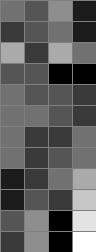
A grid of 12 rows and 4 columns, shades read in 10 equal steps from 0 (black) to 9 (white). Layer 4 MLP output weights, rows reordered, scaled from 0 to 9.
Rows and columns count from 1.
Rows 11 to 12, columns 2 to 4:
5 0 8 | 5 0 9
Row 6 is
4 4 3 2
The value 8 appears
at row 11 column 4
